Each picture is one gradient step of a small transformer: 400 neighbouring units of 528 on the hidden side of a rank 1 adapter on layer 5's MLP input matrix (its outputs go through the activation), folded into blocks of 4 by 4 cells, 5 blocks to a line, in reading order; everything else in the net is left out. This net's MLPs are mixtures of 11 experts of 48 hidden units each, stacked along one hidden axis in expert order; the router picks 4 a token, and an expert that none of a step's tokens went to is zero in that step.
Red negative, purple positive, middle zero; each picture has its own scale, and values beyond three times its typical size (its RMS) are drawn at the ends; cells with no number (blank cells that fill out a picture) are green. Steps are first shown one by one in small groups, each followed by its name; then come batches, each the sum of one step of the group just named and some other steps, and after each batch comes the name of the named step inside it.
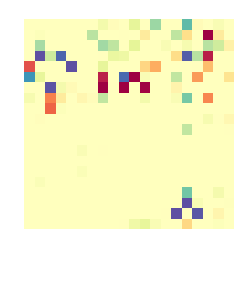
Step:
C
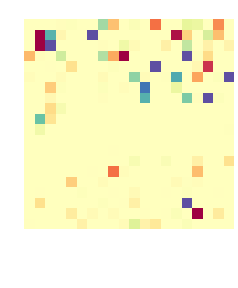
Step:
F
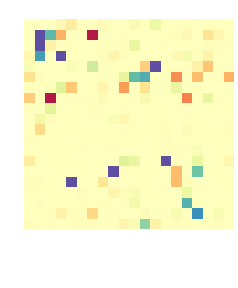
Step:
C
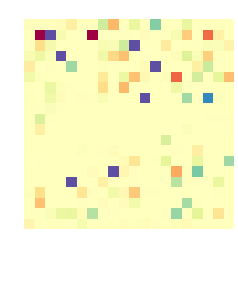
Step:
C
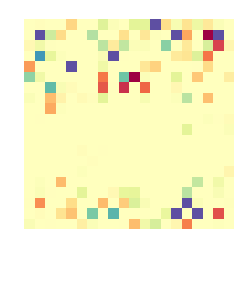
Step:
C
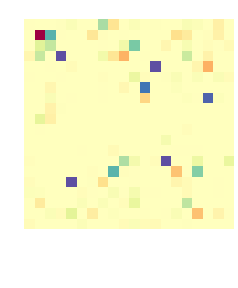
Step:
F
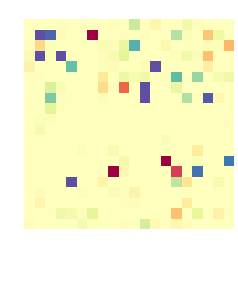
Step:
C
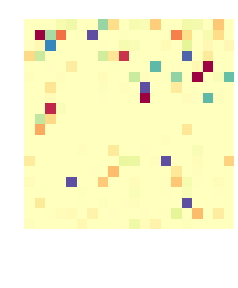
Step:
F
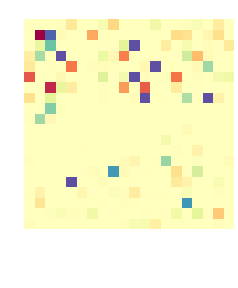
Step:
F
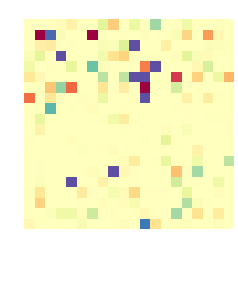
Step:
C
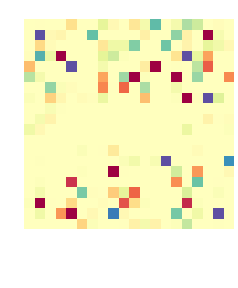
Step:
C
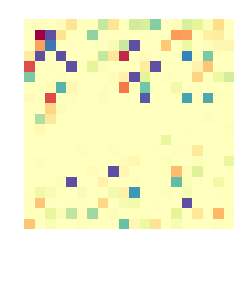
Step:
F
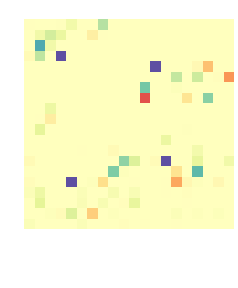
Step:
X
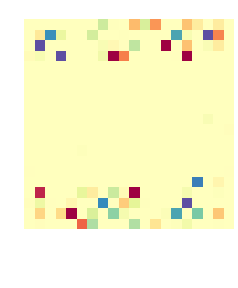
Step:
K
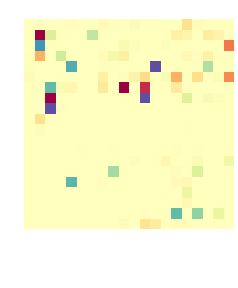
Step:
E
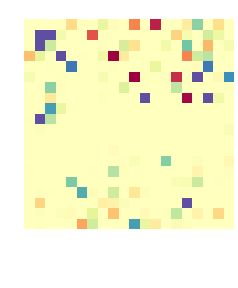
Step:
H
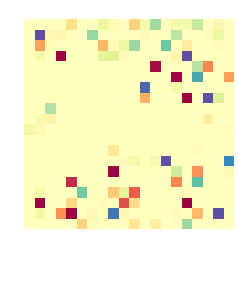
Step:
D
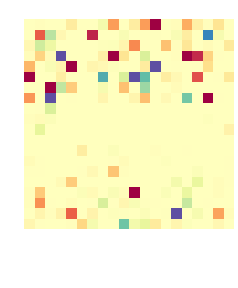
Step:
K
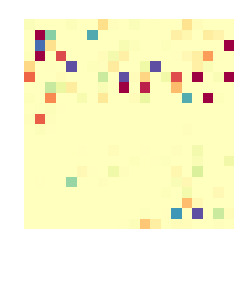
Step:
E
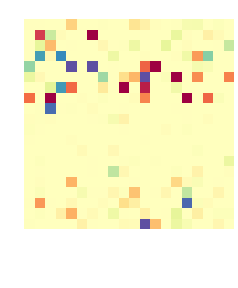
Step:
D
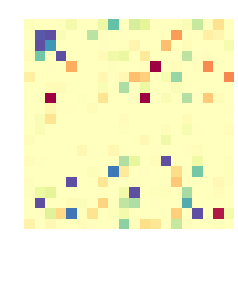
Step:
X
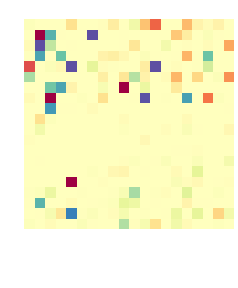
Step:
E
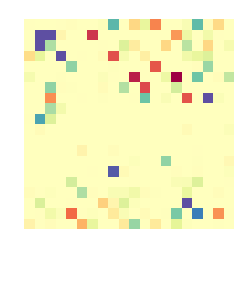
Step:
H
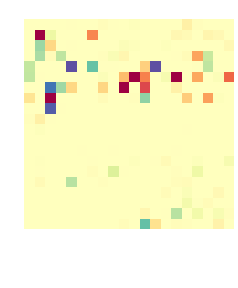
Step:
E
